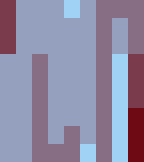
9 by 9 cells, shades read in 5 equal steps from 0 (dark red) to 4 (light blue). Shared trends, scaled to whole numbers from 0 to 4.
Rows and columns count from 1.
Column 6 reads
3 3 3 3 3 3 3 3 4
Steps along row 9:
same down same same up down up down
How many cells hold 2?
22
